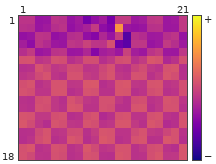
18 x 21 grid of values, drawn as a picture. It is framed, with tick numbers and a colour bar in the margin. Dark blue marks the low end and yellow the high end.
The top middle is the roughest part. The bottom part is higher, past a seam about 30% of the way down. In the top middle lies a patch that is rougher than the rest.
